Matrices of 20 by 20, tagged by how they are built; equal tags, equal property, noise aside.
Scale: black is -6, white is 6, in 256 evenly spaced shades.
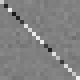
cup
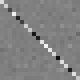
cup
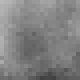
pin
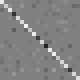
cup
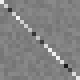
cup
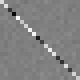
cup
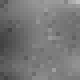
pin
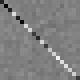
cup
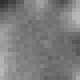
pin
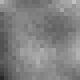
pin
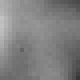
pin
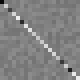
cup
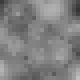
pin
